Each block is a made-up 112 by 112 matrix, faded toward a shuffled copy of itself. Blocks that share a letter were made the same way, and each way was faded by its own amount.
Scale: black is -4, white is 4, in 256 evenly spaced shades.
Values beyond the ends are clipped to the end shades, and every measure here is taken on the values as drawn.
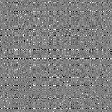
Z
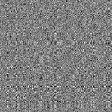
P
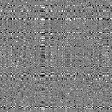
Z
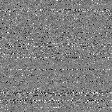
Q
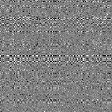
Z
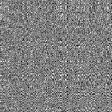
P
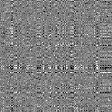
Z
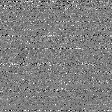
Q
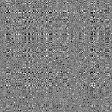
Z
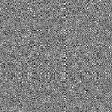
P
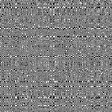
Z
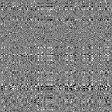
Z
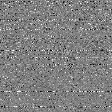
Q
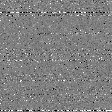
Q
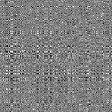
Z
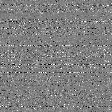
Q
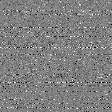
Q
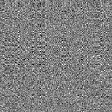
P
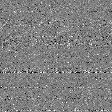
Q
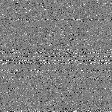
Q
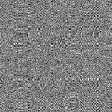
P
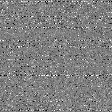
Q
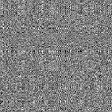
P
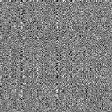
P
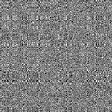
P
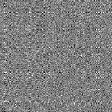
P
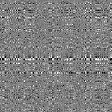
Z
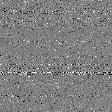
Q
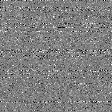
Q
